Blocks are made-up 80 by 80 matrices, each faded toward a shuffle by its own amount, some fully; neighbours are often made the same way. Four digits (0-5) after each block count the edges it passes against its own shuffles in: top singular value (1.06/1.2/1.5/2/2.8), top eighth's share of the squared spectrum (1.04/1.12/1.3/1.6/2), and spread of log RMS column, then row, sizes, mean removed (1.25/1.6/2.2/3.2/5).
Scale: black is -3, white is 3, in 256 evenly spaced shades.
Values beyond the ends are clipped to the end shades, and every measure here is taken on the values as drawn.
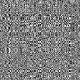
4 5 3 3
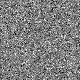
0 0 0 0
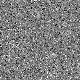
0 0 0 0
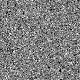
2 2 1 0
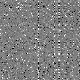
4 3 2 1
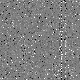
3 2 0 0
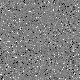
2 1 0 0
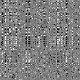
5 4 3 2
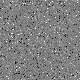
2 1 0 0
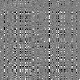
5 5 4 3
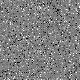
3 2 1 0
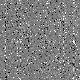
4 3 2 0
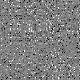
4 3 2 1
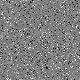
2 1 0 0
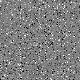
3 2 1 0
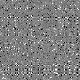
4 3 2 2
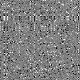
4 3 2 1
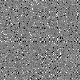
4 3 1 1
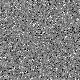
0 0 0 0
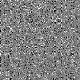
4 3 2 2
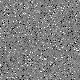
2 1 0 0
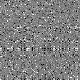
4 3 1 2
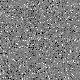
3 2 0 0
